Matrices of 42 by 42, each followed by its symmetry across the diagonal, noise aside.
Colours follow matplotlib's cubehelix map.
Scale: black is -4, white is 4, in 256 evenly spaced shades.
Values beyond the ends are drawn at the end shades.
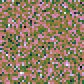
neither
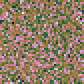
antisymmetric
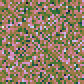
antisymmetric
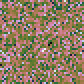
antisymmetric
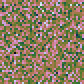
neither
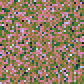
neither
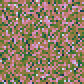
neither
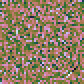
antisymmetric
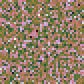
symmetric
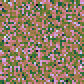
antisymmetric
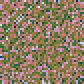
symmetric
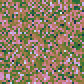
antisymmetric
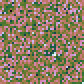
symmetric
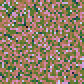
symmetric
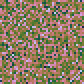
symmetric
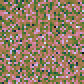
neither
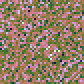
symmetric
